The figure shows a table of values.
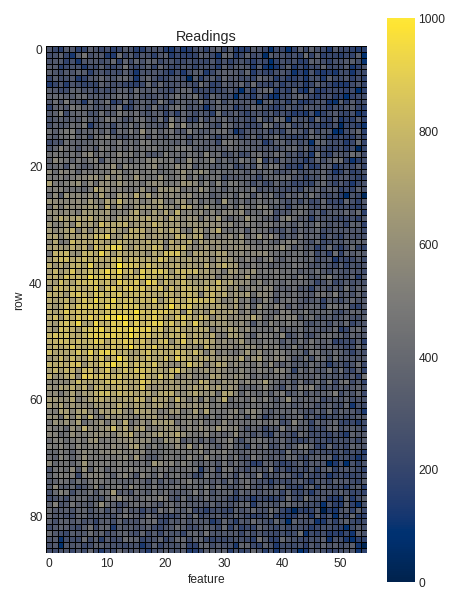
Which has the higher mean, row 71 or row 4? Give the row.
71
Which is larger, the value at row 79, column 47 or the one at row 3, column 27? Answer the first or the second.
the second
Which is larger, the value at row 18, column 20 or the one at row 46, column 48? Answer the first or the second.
the first
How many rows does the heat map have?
87
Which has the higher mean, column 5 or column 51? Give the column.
5
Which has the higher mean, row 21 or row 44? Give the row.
44
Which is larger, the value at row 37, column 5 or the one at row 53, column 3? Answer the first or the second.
the first
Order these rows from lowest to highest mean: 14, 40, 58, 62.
14, 62, 58, 40
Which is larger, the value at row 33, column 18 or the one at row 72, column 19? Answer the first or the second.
the first
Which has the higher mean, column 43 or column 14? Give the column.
14
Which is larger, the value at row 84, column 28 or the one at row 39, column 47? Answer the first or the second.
the second
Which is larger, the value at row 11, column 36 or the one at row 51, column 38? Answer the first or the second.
the second
